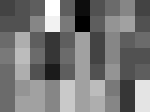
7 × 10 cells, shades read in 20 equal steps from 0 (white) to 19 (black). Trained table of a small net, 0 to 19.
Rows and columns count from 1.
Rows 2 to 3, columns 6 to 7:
19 12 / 7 14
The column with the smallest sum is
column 2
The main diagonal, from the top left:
14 13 12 15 12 7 6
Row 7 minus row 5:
0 1 -6 -8 -8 0 -7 1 2 -10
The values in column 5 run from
4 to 12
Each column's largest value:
14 13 13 17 12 19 14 11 15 14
